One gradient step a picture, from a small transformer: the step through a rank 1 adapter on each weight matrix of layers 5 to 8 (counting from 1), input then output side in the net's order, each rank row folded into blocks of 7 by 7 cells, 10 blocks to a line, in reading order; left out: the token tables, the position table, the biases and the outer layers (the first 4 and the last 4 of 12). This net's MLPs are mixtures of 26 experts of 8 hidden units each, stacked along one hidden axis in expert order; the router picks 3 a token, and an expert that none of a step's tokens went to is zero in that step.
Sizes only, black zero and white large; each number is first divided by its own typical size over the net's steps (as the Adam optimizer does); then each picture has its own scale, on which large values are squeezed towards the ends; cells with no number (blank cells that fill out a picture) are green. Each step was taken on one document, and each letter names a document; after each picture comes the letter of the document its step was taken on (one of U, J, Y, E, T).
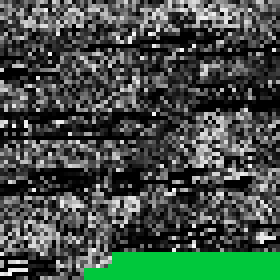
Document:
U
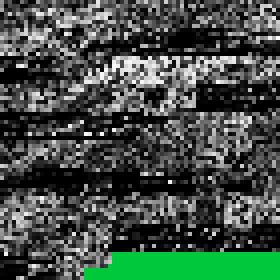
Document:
U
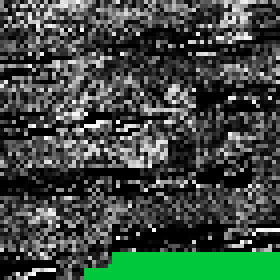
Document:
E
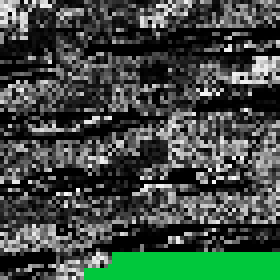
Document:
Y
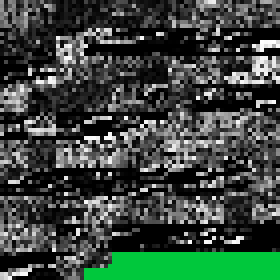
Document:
Y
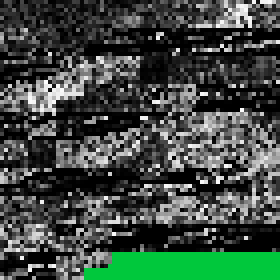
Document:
Y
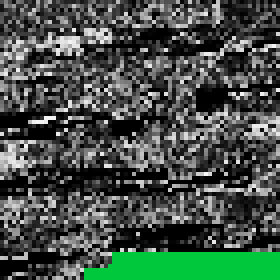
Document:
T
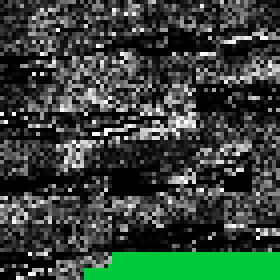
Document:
E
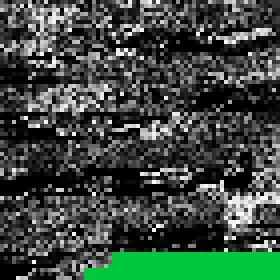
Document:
E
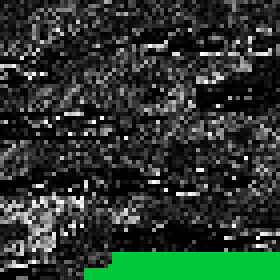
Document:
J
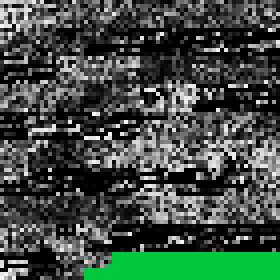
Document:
Y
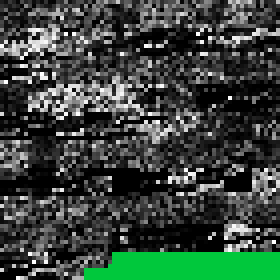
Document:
E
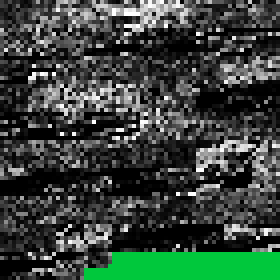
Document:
E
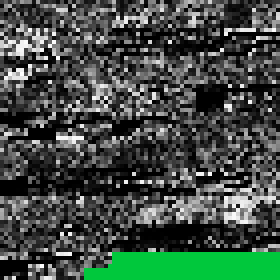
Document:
T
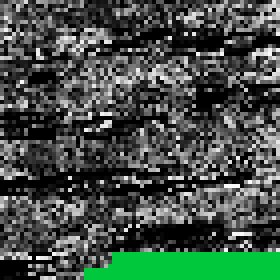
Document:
T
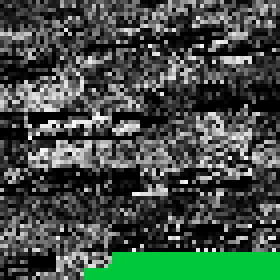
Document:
U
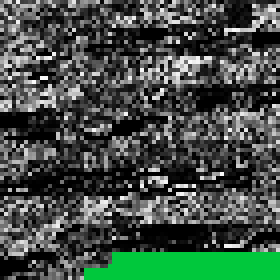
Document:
T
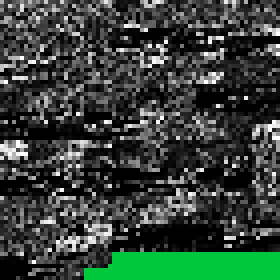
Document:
J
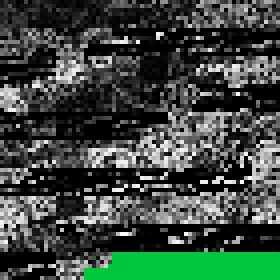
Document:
Y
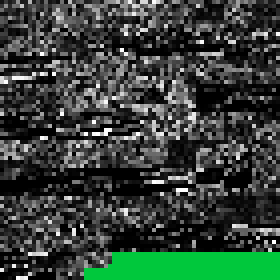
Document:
E
